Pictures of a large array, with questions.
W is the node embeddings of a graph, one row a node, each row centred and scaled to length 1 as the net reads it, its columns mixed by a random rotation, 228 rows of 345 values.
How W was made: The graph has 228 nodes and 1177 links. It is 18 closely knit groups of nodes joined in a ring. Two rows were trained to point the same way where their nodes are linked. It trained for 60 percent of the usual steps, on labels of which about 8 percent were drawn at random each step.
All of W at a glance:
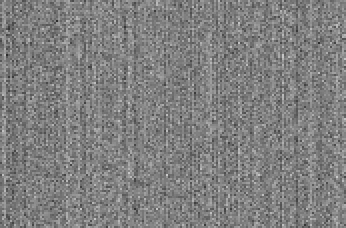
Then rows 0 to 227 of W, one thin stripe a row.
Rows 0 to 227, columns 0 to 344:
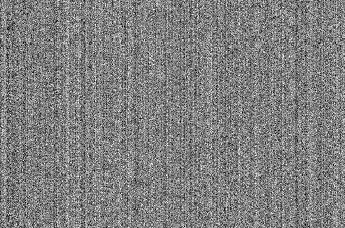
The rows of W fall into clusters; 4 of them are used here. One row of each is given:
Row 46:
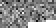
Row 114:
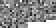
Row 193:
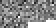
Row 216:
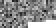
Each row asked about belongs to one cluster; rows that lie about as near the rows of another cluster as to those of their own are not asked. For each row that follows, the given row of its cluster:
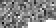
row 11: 193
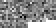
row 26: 114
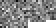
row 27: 193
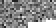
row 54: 216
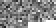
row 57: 216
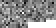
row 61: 46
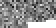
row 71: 46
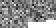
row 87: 46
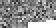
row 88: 216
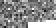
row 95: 216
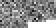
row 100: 46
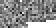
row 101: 114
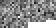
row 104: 193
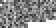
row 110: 114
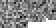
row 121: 114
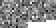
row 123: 114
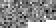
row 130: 114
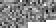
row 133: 114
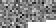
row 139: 114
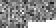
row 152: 46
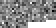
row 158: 114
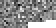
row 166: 216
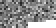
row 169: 216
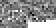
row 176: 46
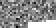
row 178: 114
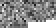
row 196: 46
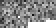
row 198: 193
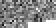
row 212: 216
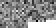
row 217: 46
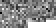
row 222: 46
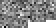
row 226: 193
